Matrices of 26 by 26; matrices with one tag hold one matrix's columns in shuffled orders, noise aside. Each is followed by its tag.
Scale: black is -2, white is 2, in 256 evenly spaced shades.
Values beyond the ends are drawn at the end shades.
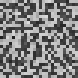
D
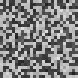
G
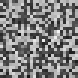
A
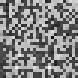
A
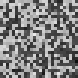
A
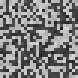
A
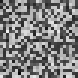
G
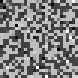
D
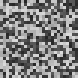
G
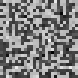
A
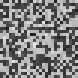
D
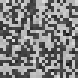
A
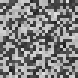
G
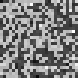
A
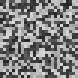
G
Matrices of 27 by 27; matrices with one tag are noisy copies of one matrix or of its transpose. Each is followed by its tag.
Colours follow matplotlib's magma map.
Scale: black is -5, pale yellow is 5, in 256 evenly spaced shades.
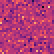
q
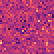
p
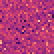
p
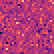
q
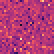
p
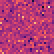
q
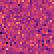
q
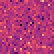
p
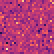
q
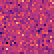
q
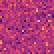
p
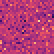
p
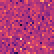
p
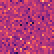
p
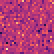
q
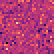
q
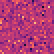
q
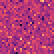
p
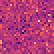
p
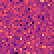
p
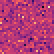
q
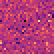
p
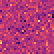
p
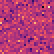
q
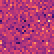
p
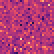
p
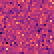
q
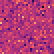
q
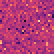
p
